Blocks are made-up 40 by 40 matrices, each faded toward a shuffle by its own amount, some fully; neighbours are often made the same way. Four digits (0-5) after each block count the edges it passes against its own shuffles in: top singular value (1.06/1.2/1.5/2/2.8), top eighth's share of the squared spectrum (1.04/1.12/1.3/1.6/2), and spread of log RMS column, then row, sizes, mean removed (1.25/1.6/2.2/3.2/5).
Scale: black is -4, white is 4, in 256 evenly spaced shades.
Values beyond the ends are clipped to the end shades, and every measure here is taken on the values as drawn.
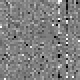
3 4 2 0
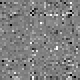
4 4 2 2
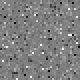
0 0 0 0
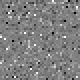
0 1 0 0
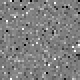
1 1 0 0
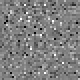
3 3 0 1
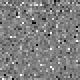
1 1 0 1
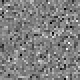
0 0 0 0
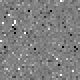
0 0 0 0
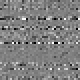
3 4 0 3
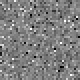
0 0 0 0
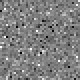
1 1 0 0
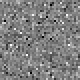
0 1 0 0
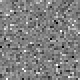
0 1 0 0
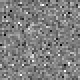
0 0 0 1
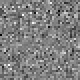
0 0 0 2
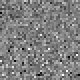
0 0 0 1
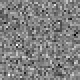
0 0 0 0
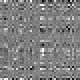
4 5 3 3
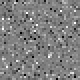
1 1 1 0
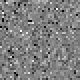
0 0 0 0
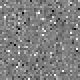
2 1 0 0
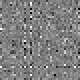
4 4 2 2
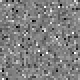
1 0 0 0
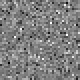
0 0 0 0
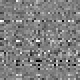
4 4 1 3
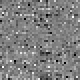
3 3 1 2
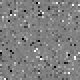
2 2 0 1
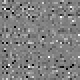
3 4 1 2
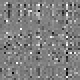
4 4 2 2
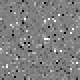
0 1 0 0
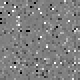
2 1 0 0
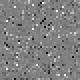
1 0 0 0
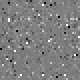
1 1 0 0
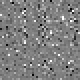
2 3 1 1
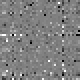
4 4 1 2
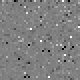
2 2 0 0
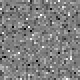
1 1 0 0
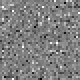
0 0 0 0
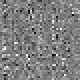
3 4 2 1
